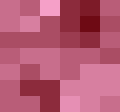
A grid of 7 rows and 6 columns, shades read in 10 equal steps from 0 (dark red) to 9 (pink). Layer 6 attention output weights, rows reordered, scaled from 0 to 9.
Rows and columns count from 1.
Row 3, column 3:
4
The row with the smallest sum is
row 3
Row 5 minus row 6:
1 2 4 -2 0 0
